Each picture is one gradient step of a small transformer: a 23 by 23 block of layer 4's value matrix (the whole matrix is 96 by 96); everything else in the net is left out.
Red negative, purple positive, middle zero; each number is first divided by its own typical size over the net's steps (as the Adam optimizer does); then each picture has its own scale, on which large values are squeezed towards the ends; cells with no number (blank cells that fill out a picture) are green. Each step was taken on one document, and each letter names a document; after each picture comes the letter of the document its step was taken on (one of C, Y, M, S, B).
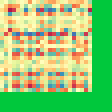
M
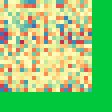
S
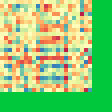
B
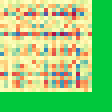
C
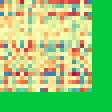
M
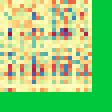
C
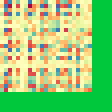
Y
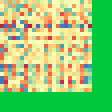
S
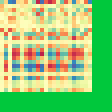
M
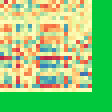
B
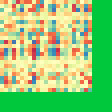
M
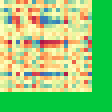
B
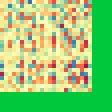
Y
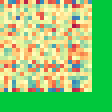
M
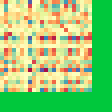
Y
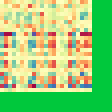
Y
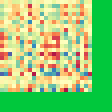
Y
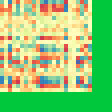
B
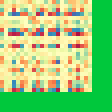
M
